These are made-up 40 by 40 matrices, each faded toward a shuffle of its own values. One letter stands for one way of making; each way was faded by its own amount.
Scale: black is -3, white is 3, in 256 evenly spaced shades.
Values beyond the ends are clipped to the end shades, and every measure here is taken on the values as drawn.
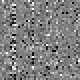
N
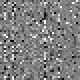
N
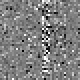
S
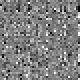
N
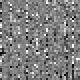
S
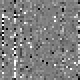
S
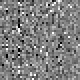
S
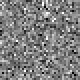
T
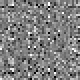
N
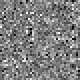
T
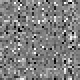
N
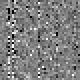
S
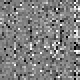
N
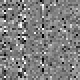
S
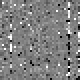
S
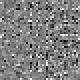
N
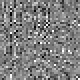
N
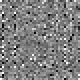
N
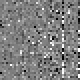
S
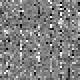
S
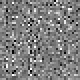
N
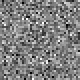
T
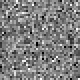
T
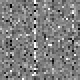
S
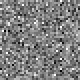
T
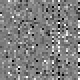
S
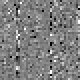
S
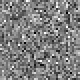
T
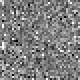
T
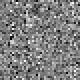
T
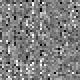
S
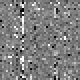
S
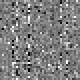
S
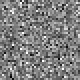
T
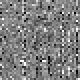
N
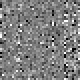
S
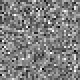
T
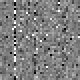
S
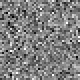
T
